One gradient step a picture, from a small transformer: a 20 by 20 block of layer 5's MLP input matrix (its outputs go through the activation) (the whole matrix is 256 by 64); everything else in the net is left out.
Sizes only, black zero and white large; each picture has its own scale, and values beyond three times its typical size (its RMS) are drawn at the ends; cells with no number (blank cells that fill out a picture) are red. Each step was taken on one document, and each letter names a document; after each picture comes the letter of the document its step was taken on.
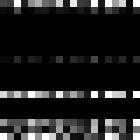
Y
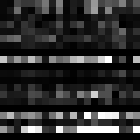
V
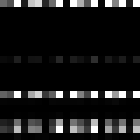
Y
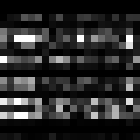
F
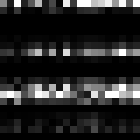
Y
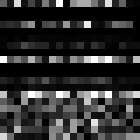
V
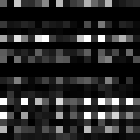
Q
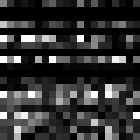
V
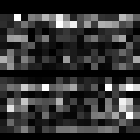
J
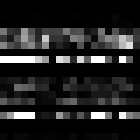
F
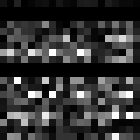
Q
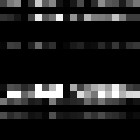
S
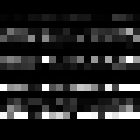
J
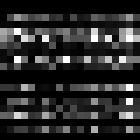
J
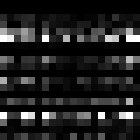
F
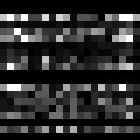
J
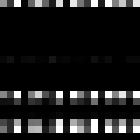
Y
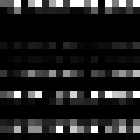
Y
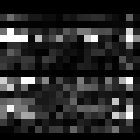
F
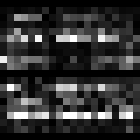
J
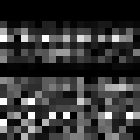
Q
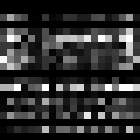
J
